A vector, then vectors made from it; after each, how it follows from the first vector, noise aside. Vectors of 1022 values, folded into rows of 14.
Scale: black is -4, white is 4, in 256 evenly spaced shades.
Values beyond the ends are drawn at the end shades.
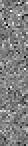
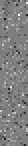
partly zeroed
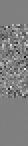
partly zeroed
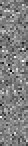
wrapped around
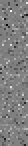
partly zeroed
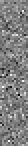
wrapped around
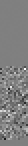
partly zeroed
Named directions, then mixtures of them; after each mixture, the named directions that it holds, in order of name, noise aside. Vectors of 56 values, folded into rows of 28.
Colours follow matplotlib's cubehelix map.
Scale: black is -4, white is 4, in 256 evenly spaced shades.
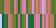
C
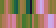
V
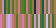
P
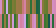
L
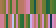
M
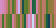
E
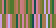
C, P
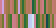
C, E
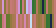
C, M, V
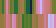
V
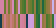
C, L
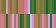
M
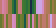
E, V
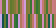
C, L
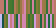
C, L, P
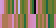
E, M, P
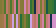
M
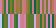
C, L, P
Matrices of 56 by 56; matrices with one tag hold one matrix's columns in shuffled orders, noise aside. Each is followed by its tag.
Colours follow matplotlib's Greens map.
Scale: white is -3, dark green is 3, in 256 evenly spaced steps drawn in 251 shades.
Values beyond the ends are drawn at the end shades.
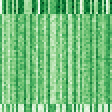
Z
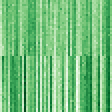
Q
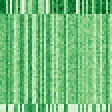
Z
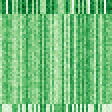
Z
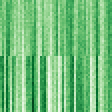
Q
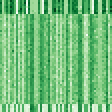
Z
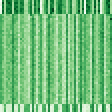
Z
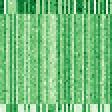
Z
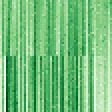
Q
